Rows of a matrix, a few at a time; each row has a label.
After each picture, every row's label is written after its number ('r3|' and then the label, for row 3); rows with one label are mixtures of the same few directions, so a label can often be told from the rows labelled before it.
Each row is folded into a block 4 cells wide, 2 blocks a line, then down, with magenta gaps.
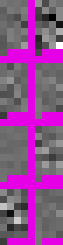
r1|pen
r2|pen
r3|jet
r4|pen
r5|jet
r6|jet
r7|jet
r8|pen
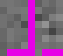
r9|pen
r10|jet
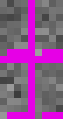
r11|pen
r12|jet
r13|jet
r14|pen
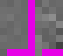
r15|jet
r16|pen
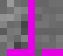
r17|pen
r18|jet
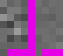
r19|jet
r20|pen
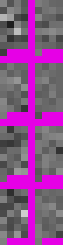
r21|jet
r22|jet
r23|pen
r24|jet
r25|pen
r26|pen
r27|pen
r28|pen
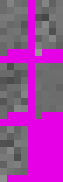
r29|pen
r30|jet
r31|pen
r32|pen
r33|jet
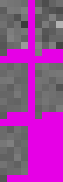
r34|pen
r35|pen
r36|jet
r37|pen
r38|jet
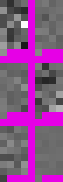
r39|pen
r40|jet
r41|pen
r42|pen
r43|jet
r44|jet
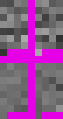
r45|jet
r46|jet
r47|pen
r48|pen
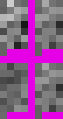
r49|pen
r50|pen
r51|pen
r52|pen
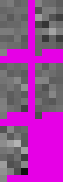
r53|jet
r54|jet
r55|pen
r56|jet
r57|pen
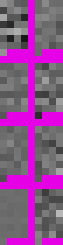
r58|jet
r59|pen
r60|jet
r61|jet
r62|jet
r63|pen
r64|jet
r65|pen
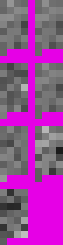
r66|pen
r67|pen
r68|pen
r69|pen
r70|jet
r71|pen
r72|pen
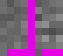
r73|pen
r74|jet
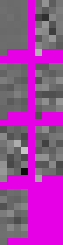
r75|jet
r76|jet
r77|jet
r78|jet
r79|pen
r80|jet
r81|jet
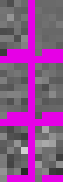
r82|jet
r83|pen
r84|jet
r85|jet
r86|pen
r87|pen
